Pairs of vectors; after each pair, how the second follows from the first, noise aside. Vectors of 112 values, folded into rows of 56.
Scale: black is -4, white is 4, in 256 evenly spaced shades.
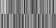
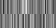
wrapped around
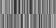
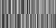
wrapped around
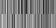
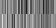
copied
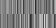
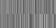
shrunk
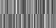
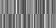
copied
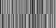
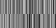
wrapped around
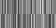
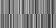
wrapped around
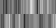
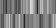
copied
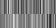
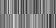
copied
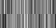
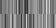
wrapped around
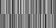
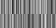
sign-scrambled
